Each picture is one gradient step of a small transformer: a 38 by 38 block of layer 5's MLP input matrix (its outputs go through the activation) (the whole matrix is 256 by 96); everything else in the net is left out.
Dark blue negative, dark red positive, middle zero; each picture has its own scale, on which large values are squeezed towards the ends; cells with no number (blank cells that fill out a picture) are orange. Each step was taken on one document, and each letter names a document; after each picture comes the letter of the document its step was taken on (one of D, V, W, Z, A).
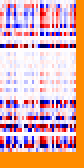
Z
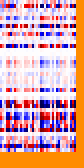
Z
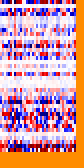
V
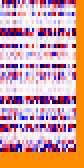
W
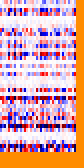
V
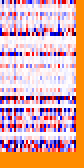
W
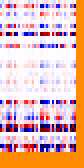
Z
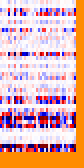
V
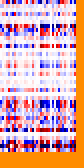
Z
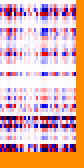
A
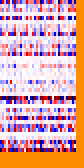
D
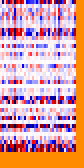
W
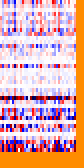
W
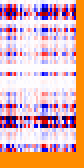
A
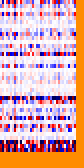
W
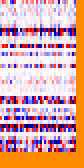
D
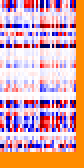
Z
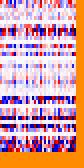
D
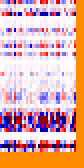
V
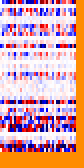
V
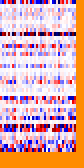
D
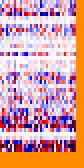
V
